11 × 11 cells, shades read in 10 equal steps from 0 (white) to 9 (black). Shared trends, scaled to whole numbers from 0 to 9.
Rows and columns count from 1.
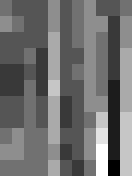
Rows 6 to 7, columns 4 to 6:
7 2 6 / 6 3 7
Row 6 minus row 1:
2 1 -1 1 -2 0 1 0 -1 2 -2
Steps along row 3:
same same same down up down down up up down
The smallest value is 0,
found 2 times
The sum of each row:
59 55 58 58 60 60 58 56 49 49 52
